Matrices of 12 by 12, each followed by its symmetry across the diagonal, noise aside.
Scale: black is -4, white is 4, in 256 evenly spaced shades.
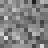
neither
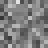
neither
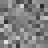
antisymmetric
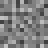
antisymmetric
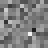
antisymmetric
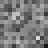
symmetric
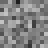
neither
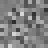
antisymmetric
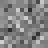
symmetric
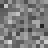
neither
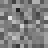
antisymmetric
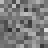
neither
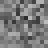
neither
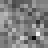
antisymmetric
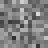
antisymmetric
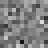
antisymmetric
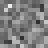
symmetric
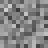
symmetric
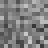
antisymmetric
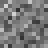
symmetric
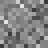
symmetric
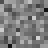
symmetric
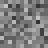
neither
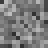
symmetric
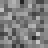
neither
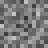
symmetric
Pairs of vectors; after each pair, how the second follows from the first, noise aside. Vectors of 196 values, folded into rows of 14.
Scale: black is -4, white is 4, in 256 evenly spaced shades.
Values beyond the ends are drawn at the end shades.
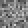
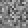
shuffled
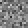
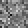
shuffled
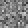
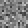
negated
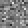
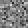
negated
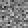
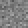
shrunk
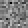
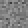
shrunk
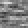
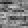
negated
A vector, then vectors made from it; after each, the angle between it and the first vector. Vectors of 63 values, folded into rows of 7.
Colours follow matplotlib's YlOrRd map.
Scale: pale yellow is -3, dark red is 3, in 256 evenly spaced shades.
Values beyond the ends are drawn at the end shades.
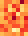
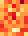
nearly parallel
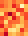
partly aligned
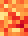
partly aligned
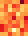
nearly parallel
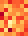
orthogonal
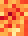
partly aligned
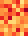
partly opposed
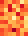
nearly opposite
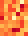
nearly opposite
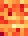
partly opposed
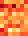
orthogonal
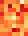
nearly opposite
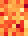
orthogonal
